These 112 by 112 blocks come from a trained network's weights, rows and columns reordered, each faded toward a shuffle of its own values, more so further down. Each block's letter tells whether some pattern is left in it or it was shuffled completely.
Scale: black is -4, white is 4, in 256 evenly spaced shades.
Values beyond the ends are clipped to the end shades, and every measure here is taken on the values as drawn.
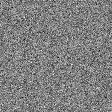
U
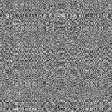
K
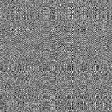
K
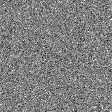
U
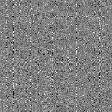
K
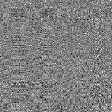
K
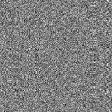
K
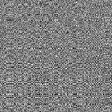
K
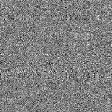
K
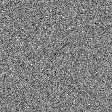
U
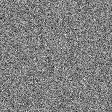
U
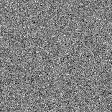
U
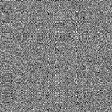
K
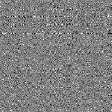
K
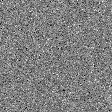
U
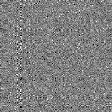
K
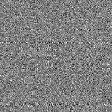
K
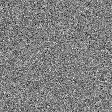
U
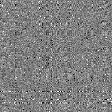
K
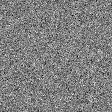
U
